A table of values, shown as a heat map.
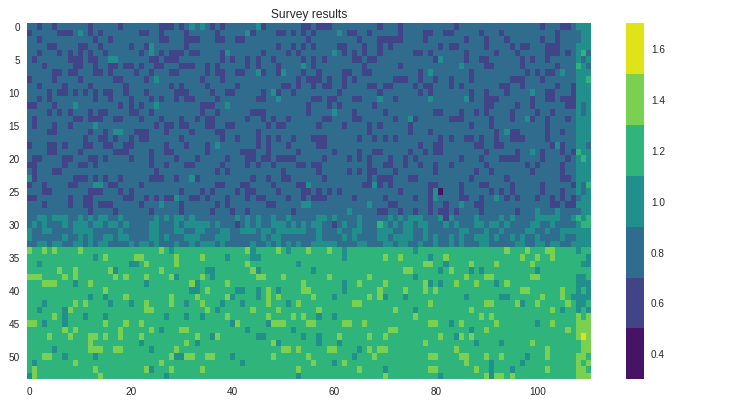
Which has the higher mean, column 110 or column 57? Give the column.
110
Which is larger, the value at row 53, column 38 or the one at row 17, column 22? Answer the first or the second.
the first
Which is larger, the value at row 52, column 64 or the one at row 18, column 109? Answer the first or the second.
the first
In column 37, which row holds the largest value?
47
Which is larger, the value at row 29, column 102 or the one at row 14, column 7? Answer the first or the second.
the first
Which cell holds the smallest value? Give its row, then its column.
25, 81
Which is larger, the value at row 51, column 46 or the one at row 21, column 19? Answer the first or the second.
the first
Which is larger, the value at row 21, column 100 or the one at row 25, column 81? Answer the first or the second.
the first
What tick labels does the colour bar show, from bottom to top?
0.4, 0.6, 0.8, 1.0, 1.2, 1.4, 1.6
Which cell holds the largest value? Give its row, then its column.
47, 109
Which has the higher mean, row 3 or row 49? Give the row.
49
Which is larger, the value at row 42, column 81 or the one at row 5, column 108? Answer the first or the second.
the first
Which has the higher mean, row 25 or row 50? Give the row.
50
